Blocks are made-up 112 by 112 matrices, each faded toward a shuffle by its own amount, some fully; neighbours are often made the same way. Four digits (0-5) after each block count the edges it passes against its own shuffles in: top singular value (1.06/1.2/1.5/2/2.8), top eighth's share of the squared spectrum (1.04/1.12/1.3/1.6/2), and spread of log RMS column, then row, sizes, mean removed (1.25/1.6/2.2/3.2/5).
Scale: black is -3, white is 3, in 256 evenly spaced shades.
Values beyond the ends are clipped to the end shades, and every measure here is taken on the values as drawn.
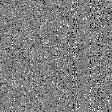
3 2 3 0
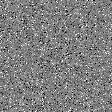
1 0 1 0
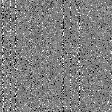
3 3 3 0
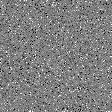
0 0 0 0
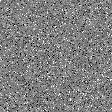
0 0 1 0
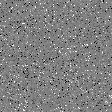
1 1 0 0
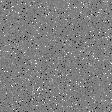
0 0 0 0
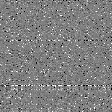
4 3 1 2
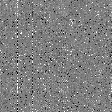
4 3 2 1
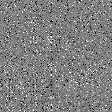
3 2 1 1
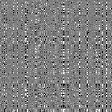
5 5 4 3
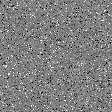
1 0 0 0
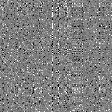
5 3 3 2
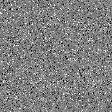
1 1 2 2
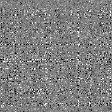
2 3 3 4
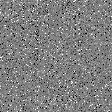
3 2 1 1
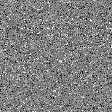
3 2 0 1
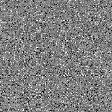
4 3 1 2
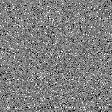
4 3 1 2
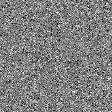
0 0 2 0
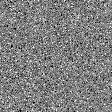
0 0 0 0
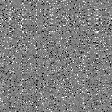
4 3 2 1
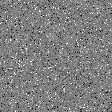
2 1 0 0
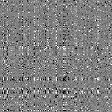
5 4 3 3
